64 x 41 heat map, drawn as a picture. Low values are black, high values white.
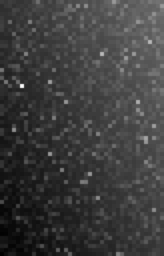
The ninth with the highest average is the top right. The bottom left is the ninth with the lowest average. No single row or column stands out from its neighbours. The field climbs toward the top right.
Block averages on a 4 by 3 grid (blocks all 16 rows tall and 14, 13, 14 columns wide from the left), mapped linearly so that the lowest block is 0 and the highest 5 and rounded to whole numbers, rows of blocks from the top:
2 4 5 | 2 3 4 | 1 2 3 | 0 1 2
